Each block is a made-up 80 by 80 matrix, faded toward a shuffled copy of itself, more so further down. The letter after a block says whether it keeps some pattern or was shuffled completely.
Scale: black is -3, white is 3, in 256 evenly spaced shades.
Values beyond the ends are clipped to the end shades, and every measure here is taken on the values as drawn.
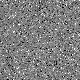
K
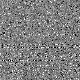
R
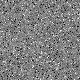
K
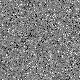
K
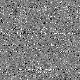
R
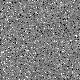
K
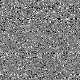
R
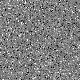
K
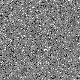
K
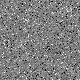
K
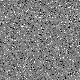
K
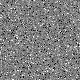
K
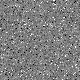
K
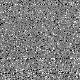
R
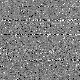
R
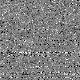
R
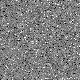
K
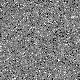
K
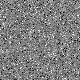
K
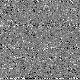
R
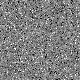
K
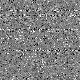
R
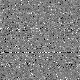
R
